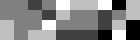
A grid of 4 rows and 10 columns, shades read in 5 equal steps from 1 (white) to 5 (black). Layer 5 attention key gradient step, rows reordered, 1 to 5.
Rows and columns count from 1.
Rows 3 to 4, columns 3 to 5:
3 1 3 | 2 2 4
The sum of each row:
26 30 29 32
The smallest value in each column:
2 3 2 1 1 2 2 1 1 2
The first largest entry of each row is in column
9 4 10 8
